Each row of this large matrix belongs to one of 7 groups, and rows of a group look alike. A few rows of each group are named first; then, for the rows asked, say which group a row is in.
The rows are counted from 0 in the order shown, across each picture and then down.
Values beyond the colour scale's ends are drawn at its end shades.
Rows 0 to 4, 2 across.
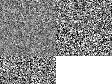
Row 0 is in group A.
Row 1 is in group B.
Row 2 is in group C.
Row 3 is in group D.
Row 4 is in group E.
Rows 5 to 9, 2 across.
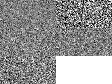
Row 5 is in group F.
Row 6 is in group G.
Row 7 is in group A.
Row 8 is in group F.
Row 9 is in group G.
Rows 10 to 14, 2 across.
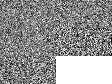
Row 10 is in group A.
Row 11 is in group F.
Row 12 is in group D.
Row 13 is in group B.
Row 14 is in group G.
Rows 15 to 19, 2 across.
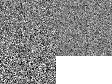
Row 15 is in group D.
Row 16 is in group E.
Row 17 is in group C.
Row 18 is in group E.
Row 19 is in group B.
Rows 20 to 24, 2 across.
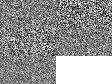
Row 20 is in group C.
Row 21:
D
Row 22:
A
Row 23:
C
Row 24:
C
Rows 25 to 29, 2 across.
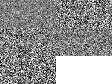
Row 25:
F
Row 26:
F
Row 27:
C
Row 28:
F
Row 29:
B
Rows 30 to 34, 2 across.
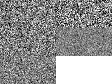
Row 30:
G
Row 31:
D
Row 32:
B
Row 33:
C
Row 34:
D
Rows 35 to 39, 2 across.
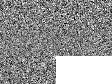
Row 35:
D
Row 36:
D
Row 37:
F
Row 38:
D
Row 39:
G
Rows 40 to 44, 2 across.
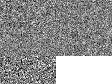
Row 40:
G
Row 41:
F
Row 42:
E
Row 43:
C
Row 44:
D
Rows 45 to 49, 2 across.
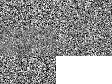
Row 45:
E
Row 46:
B
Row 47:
C
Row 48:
E
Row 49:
B
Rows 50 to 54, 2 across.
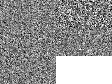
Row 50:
E
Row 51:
A
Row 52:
E
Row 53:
G
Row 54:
F
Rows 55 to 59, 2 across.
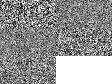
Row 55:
D
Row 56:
G
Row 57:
C
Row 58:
A
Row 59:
E
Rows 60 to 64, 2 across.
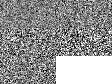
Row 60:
B
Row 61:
A
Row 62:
A
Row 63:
D
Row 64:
B
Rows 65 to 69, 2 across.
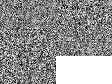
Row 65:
C
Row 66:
C
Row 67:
F
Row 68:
A
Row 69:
B
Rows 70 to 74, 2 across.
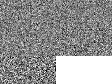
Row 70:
E
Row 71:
F
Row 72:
A
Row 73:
F
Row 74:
B
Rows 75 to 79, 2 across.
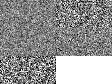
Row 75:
F
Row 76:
F
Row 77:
B
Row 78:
E
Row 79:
B
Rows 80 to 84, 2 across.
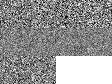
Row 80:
E
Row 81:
G
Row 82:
B
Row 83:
C
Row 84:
C
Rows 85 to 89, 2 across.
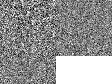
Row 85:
C
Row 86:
F
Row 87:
A
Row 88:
C
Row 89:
B
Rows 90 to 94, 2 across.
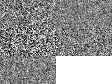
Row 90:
C
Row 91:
D
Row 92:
G
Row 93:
F
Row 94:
G
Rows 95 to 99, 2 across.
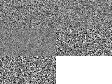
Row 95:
E
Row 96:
A
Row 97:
F
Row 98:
E
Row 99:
A
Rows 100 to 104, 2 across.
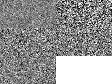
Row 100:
C
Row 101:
G
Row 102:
D
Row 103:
E
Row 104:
B
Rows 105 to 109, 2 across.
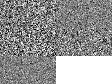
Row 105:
G
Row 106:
E
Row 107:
A
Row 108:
D
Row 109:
D
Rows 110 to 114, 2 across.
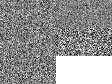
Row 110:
F
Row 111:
E
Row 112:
F
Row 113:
A
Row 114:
F
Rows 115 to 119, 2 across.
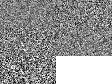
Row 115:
B
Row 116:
F
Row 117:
A
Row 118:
D
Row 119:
A
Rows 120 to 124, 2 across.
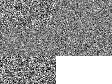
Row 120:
C
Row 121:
D
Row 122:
A
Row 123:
F
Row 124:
B
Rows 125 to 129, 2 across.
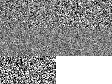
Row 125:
G
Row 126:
D
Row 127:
C
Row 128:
A
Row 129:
D
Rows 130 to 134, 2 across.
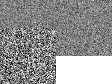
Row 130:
E
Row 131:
D
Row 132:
C
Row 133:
F
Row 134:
G
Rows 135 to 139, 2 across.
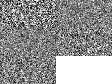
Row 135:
A
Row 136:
D
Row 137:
B
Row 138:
C
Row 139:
A
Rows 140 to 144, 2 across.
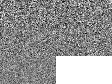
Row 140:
B
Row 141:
G
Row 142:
D
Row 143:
E
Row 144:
A
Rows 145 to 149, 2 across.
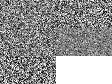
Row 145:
A
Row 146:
D
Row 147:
F
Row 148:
E
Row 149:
F
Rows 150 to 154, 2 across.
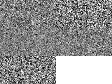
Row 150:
C
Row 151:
E
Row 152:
G
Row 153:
C
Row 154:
A
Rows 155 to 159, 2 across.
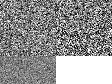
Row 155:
B
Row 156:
B
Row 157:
G
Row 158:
C
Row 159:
D
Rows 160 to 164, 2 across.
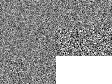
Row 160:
A
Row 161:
A
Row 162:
B
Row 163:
D
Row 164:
C
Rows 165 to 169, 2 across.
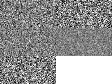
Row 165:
D
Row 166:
A
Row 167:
F
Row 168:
A
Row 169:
A
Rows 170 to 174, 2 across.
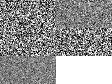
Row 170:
F
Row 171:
G
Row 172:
E
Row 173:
G
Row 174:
G
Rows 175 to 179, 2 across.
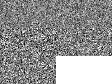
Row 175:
G
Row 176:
C
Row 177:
D
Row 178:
A
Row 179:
D
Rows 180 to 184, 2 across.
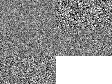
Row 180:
A
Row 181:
D
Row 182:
F
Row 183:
A
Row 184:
G
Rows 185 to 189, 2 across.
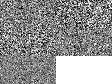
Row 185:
B
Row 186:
G
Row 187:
E
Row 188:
C
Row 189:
E
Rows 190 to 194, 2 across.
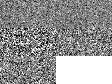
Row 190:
G
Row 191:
E
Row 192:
C
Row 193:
A
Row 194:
E
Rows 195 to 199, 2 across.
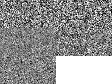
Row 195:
F
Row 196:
B
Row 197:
C
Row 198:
C
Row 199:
D
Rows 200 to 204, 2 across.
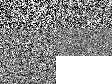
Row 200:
G
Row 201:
C
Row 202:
F
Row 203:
C
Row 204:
B
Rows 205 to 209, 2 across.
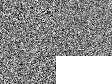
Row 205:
D
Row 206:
C
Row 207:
A
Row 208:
G
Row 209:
B
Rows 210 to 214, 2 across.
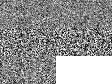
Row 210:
C
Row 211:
F
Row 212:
B
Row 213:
B
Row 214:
A
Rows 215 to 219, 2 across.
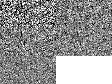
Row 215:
D
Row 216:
G
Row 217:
D
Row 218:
D
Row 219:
D
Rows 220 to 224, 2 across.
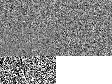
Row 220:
G
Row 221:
E
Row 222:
E
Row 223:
F
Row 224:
D
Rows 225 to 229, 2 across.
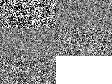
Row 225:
C
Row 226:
C
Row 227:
A
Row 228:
A
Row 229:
C
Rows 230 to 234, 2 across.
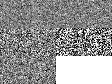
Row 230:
E
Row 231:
D
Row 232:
E
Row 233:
B
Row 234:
B
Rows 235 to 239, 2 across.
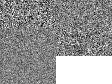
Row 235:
F
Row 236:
F
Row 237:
D
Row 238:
C
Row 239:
D
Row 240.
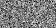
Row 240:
G
